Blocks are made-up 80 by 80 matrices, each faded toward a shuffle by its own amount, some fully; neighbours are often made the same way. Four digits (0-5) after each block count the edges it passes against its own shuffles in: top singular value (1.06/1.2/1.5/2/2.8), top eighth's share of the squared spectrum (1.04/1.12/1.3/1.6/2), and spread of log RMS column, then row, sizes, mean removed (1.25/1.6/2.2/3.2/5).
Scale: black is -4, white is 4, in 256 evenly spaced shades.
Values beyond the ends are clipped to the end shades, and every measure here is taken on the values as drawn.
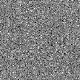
3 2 1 1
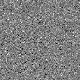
3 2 1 1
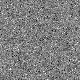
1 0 0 0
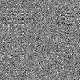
4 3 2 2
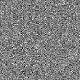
4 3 2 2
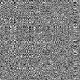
4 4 2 3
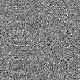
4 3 1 1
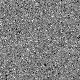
0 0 0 0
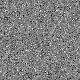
0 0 0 0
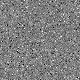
0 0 0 0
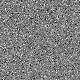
0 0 0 0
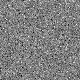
0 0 0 0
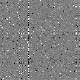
4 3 2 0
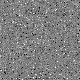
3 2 0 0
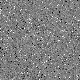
1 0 0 0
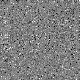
3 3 1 1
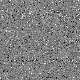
1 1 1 2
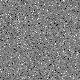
0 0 0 0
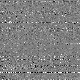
3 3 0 3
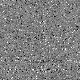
1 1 0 1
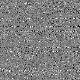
2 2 1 3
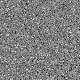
2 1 0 0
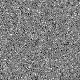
3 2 0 0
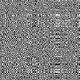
5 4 3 3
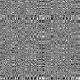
5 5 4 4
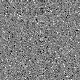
3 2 0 1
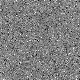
2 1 0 0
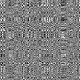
5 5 3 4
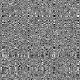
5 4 3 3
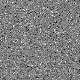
3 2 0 0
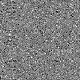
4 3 1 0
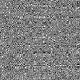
4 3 2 2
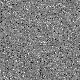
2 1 0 0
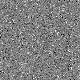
2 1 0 0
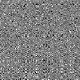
4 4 2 2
